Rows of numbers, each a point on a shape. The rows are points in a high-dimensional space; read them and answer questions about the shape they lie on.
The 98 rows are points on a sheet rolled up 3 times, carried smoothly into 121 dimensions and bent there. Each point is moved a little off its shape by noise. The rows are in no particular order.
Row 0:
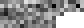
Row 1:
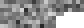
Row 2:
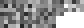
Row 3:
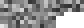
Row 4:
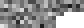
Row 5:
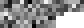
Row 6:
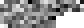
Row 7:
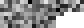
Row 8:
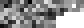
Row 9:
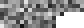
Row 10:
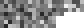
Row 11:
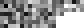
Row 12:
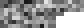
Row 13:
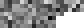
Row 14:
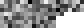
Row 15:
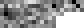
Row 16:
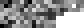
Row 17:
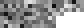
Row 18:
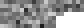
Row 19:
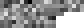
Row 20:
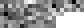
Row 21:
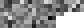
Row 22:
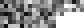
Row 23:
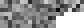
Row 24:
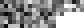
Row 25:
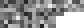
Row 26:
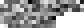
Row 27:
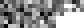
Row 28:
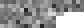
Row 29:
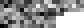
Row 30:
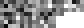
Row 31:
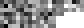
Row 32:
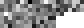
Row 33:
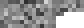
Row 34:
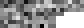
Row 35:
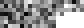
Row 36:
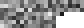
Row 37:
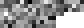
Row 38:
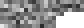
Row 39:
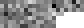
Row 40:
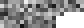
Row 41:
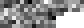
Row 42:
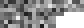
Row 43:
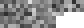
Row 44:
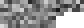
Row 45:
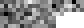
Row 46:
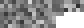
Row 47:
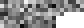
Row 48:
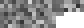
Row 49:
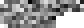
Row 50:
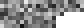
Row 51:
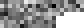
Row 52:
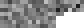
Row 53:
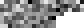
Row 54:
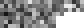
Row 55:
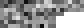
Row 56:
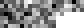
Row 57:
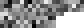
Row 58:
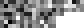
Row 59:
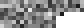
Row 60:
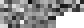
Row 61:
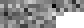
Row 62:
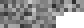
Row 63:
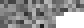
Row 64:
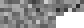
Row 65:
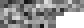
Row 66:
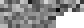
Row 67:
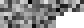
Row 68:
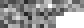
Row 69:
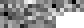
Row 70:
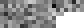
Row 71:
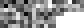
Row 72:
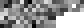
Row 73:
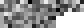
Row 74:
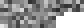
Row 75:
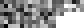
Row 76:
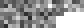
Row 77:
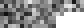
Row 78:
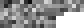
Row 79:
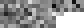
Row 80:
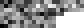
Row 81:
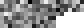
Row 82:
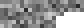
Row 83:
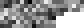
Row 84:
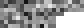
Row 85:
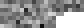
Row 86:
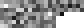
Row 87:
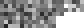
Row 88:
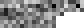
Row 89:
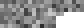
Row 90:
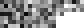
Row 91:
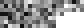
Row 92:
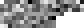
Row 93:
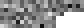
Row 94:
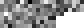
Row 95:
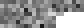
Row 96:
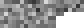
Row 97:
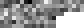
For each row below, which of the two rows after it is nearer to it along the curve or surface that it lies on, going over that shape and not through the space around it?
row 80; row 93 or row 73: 73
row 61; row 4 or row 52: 4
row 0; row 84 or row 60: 60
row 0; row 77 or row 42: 77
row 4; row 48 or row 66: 66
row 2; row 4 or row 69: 69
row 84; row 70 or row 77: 77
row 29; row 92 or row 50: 92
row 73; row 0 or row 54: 0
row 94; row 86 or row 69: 86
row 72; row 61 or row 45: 45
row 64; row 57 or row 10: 10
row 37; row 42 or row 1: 42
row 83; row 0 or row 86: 86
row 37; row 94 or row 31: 94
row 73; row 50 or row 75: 50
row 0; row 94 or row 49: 49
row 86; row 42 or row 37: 37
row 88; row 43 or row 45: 45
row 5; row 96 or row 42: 42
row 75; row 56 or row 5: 56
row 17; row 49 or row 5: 49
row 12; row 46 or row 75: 46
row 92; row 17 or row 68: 17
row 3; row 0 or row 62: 62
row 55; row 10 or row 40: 10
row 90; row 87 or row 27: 27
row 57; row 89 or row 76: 76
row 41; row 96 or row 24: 24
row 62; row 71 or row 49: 49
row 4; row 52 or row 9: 52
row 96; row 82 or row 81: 82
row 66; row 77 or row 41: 77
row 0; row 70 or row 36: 36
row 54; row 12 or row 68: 68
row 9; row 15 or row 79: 15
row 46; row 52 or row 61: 61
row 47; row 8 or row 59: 59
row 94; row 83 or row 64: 83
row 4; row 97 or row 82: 82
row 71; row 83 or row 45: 83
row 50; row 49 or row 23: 49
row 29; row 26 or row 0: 26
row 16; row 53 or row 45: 53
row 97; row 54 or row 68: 68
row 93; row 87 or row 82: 82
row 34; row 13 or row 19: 19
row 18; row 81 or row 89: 89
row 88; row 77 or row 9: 9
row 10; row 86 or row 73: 86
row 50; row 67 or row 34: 67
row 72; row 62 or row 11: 11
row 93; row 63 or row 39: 39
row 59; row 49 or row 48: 49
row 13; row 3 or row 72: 3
